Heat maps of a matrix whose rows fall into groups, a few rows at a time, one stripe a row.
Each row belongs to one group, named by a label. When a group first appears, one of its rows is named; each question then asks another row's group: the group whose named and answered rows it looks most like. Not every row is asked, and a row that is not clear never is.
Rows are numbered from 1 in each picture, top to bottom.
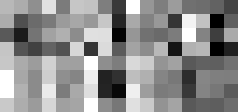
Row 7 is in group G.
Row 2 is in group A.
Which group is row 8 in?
G
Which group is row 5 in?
G
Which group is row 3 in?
A
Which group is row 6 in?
G
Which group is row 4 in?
A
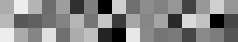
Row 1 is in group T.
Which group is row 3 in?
G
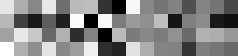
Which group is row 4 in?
G
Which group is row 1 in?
G
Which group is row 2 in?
A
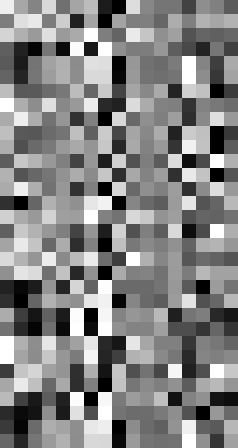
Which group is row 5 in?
A
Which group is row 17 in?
T
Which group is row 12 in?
T
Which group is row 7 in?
A
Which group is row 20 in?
T
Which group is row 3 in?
G
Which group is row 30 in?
A
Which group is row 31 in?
A
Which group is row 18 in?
T
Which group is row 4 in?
A
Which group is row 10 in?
A
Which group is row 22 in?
A
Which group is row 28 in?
T
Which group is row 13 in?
A
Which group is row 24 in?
A
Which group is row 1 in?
G
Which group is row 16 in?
G
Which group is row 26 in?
G
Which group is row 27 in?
T
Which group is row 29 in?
A
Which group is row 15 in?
A
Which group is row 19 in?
G
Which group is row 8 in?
G
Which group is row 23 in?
A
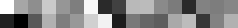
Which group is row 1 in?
G
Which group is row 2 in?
A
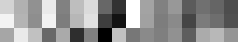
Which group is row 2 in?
G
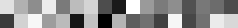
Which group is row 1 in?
G
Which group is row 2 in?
T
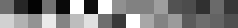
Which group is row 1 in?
A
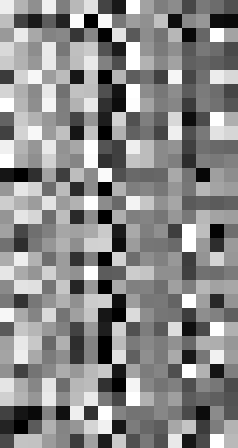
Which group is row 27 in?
A
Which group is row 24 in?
T
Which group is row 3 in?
T
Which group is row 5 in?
G
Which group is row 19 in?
T
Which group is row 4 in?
G
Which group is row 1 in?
G
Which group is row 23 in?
G
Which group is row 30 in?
A
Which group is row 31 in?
A
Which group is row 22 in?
A
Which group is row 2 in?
A
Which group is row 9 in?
T
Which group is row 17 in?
A
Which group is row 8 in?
G
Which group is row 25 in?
T
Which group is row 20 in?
G
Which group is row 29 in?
G
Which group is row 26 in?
T
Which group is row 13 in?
A
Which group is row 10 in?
T
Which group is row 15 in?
G
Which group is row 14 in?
T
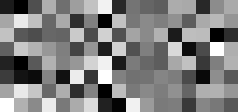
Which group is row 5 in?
A
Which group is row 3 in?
A
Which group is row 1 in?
A
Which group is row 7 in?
T
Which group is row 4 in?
T
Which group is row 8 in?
G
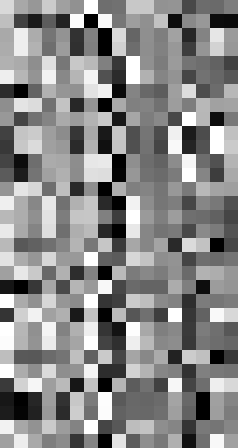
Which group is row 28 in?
T
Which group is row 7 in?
A
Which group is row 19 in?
G
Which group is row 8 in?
T
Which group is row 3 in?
T
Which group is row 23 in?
T
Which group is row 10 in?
T
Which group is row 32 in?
T
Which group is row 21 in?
A
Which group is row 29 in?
A
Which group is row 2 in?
A
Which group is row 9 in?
A
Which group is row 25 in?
G
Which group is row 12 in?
A
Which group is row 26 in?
A
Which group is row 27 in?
G
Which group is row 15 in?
G
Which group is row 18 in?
A
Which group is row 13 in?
A
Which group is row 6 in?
G
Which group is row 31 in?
G
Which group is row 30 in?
A
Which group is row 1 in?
G
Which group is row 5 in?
G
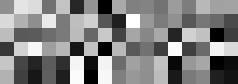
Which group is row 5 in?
A
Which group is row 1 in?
T
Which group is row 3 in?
A
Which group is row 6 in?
A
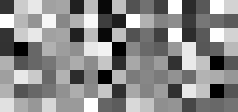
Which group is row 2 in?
G
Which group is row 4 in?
A
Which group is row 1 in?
T
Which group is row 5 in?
A
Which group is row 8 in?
G
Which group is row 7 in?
A
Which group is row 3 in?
T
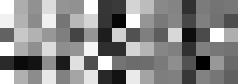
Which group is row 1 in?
G
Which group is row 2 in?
G
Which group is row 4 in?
G
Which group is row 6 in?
G
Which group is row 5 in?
A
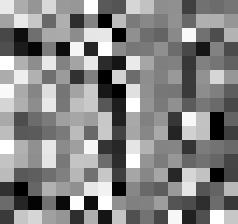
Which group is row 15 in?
A
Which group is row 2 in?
T
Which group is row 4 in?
A
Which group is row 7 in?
G
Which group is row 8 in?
G
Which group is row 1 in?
G
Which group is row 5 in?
G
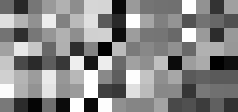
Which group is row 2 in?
G
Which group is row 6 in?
G
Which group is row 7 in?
G
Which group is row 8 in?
A
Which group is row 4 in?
T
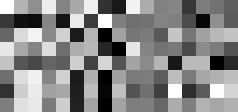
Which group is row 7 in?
T
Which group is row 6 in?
T
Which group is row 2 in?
A
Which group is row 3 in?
T
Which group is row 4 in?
G
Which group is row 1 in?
G
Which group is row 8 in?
T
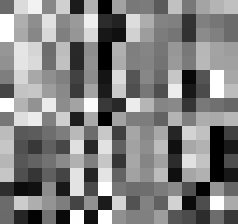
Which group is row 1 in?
T
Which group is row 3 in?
G
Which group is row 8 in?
G
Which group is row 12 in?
A
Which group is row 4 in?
T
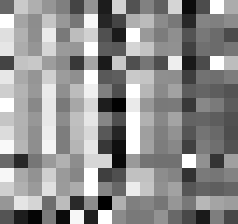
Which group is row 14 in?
G
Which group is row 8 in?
G
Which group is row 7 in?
G
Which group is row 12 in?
A
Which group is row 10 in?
G
